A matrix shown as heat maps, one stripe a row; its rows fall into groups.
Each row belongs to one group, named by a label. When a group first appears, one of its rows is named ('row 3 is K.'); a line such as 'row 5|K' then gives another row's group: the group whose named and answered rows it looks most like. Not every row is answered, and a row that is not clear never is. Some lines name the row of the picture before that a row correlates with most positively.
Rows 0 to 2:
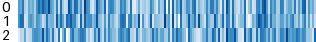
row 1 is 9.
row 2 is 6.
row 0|9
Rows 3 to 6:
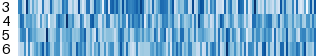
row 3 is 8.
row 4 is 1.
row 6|6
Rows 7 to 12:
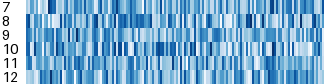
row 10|8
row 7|6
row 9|9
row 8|8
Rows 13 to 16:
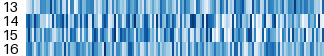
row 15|8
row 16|9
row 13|6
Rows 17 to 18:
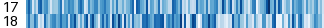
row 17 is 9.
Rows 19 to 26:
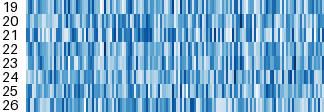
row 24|6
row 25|9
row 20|8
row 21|8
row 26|8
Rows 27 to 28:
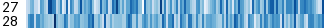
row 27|6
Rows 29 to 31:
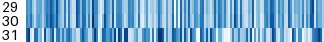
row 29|9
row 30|9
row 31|8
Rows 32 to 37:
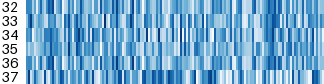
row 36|9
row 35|6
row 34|9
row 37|8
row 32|9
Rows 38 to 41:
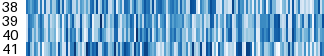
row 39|1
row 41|8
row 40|1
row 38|8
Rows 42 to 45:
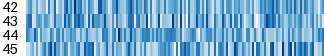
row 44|8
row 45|6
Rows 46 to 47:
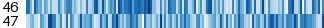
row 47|6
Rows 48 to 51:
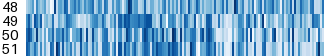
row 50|8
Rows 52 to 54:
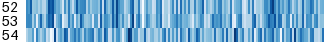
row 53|9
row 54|6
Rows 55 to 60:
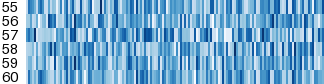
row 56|6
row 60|1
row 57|8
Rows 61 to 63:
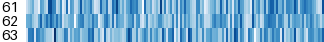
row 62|9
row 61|6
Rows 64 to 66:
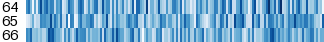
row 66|9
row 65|6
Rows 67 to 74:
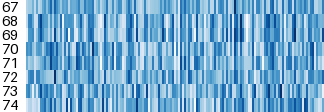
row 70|9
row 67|6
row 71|6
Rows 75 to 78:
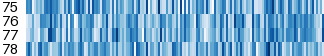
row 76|6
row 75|9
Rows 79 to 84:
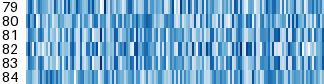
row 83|1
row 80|8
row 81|1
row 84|9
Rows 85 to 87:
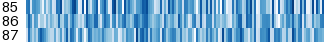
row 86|8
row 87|1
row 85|8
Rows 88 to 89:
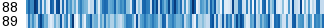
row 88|8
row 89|1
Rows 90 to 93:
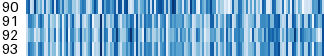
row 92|6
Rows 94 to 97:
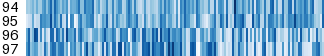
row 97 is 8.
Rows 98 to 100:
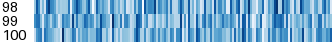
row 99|9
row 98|1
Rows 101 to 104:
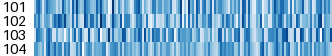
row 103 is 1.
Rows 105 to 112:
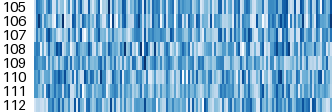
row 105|1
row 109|8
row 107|1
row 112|6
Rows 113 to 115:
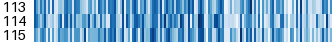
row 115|8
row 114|8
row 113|8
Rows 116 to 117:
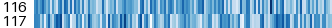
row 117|9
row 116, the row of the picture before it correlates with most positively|114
